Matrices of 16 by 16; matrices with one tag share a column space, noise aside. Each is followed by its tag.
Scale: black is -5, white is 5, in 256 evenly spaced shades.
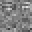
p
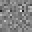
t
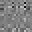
p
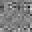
p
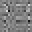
t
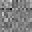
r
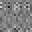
p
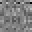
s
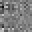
p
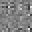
p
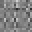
r
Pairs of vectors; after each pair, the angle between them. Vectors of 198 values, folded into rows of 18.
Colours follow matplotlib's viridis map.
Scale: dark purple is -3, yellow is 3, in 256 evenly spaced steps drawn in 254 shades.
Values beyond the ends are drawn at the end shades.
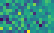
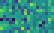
partly aligned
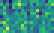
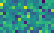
orthogonal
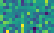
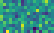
nearly parallel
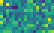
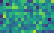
nearly opposite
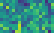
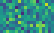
orthogonal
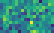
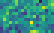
nearly parallel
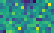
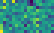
orthogonal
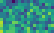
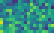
nearly parallel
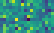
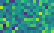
partly opposed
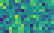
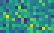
partly opposed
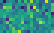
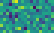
partly opposed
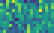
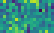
nearly opposite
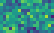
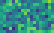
nearly opposite
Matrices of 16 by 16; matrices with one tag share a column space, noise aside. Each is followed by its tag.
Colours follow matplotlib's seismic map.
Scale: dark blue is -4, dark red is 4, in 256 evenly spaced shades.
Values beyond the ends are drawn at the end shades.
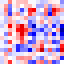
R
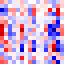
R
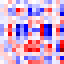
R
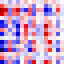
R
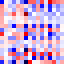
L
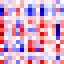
R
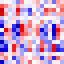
R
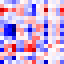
R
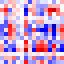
R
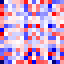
L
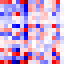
L
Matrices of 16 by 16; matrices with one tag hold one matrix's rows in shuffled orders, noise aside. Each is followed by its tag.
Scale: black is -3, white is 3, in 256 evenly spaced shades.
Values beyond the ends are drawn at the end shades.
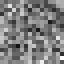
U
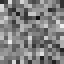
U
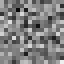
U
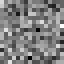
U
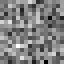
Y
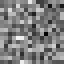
Y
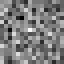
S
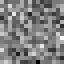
U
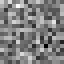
Y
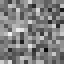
Y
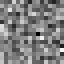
U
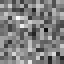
Y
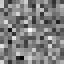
S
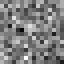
S
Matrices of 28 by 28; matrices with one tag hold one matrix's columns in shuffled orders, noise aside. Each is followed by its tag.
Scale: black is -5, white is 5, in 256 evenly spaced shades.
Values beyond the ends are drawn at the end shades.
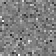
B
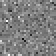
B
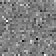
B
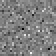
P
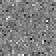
B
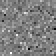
P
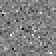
P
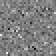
P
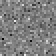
B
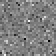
B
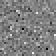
P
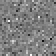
B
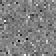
B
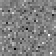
P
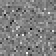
P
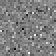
P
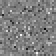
P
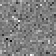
B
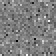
B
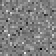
P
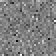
B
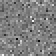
B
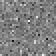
B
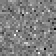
P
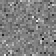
B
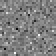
P
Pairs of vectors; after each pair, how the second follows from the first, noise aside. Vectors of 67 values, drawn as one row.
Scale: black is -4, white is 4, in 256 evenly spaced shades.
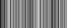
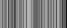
reversed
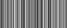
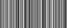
reversed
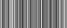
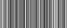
reversed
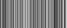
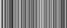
reversed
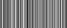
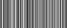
copied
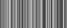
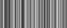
reversed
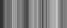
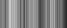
reversed
